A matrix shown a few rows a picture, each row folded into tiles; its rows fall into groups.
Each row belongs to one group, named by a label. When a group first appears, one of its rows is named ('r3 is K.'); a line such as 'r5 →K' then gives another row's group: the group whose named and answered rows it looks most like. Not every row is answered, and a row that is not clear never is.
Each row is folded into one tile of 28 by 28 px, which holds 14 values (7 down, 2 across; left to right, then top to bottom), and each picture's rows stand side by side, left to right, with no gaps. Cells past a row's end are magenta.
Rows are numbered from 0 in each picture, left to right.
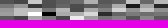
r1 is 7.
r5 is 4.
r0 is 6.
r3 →7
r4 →4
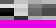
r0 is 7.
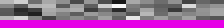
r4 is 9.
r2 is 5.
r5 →7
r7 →6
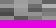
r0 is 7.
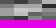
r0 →6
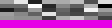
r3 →4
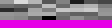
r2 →5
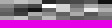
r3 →5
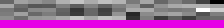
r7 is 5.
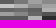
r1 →7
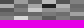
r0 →9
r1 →4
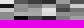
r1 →6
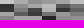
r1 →7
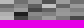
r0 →7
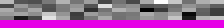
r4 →5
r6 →7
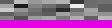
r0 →4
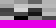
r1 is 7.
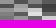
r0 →5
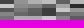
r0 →9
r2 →4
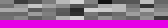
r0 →5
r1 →9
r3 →5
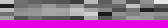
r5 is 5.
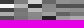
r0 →9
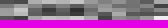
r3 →7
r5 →9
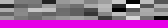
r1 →5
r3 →7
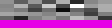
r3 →7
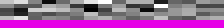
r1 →5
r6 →6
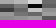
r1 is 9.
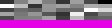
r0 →9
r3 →5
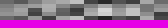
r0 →6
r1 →7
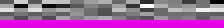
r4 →4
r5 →9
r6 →5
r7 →5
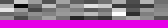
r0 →4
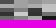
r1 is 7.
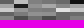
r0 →4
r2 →5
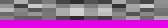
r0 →4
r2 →6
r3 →6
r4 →5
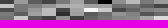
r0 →9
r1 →6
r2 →7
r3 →5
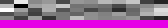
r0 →4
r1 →7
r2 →9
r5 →6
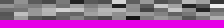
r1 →6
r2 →5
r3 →6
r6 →4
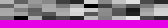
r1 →7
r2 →6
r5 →6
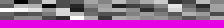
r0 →5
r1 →4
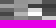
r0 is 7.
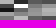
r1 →6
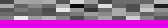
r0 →9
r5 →4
